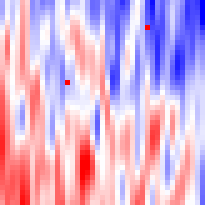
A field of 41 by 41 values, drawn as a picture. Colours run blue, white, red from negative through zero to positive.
The ninth with the lowest average is the top right. On average the colour sits 50% of the way up the scale. There are two isolated cells, each far higher than the cells round it. Values rise toward the bottom left. Neither half mirrors the other.
